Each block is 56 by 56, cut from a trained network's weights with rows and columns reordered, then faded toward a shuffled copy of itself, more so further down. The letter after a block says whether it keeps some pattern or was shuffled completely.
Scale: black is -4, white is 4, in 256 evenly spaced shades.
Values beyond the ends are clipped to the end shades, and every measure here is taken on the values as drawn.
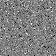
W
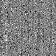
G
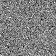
W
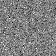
W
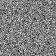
W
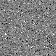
W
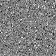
W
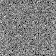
G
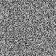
G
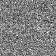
G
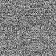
G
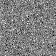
W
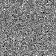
G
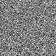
W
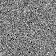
W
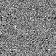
G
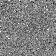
W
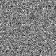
G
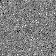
W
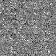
G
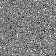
W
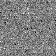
G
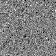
G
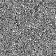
G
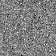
W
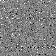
G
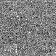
G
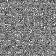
G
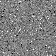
W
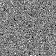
G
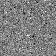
G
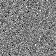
W
